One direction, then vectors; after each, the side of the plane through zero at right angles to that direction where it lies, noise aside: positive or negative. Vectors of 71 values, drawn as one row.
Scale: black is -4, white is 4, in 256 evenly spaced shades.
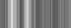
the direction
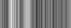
positive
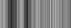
negative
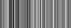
negative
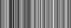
negative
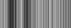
negative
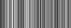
positive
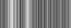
positive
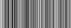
negative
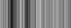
negative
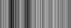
negative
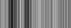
negative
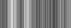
positive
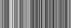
positive
